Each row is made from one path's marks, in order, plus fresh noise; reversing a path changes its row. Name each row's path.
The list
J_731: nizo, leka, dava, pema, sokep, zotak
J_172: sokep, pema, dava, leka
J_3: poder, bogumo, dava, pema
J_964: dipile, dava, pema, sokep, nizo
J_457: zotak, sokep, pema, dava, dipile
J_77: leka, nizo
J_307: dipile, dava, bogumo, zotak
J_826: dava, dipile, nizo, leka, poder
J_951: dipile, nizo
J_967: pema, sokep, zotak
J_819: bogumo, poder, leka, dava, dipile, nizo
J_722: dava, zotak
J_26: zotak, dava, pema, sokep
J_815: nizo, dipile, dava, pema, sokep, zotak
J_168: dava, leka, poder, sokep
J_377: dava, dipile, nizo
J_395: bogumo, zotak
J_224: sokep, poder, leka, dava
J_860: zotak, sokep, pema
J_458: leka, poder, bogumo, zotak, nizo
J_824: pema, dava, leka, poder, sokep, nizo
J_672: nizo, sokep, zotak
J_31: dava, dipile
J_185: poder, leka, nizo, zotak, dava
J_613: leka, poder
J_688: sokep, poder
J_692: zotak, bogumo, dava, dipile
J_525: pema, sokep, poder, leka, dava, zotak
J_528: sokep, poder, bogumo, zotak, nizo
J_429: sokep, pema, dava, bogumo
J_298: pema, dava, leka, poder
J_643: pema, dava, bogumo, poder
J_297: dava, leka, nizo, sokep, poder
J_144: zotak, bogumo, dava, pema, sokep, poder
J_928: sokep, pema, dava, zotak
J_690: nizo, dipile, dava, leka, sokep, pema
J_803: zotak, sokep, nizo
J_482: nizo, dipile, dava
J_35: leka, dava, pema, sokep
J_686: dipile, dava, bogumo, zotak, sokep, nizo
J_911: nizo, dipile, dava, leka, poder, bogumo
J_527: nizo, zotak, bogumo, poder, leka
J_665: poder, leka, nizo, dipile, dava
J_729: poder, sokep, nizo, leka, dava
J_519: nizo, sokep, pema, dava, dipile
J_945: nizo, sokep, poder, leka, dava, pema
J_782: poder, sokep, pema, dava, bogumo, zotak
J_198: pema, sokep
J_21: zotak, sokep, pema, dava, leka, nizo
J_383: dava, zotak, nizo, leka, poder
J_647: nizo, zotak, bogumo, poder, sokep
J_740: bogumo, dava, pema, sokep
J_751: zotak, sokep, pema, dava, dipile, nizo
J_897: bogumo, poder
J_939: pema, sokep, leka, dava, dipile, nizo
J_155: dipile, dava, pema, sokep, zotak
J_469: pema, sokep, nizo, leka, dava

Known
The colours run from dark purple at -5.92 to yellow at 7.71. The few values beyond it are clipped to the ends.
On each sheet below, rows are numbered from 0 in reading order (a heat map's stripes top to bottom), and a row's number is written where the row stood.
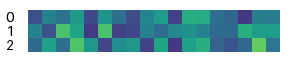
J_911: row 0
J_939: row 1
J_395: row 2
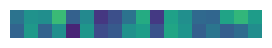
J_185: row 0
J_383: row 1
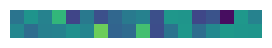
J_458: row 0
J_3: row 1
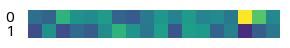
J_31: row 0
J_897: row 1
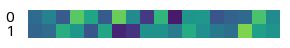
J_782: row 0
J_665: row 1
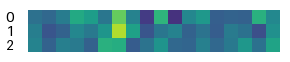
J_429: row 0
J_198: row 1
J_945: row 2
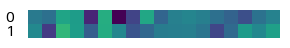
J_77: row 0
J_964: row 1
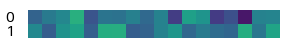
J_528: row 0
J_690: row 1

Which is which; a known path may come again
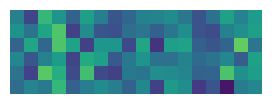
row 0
J_964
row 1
J_21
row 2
J_395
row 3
J_945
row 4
J_939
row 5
J_528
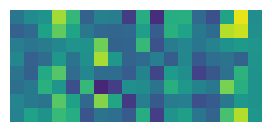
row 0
J_307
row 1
J_692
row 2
J_3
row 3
J_198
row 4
J_686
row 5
J_665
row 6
J_967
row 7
J_722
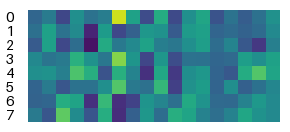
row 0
J_144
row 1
J_383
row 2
J_613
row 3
J_26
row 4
J_928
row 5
J_643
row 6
J_819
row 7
J_951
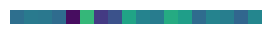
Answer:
J_826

